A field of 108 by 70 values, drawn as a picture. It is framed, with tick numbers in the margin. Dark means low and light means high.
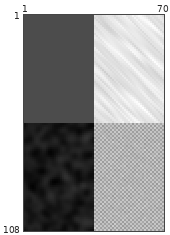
It is made of 2 by 2 panels. Panel 1,1: low, flat. Panel 1,2: very high, slanting down to the right, faint in contrast. Panel 2,1: very low, blotchy, faint in contrast. Panel 2,2: high, checkered.
